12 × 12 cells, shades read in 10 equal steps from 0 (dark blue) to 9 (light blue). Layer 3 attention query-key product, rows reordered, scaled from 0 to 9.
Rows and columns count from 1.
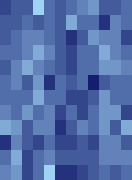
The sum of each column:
45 56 47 61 54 32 34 41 43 57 54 48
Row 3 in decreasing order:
6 5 5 5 5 4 4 3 3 3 2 1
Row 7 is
4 4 4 7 4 4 2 2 3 6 4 4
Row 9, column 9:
4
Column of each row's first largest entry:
4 7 9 4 3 4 4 3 1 2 2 5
